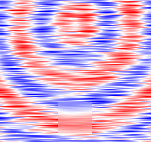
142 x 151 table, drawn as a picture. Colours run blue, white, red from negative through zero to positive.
Calmest part: bottom middle. Odd patch: calmer, in the bottom middle. Rings: centred on the top middle.
